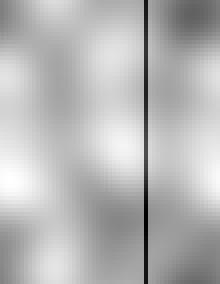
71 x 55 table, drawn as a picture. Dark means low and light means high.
Average level on the scale: 70%. Histogram: skewed, a long tail of low values. Odd lines: column 37.
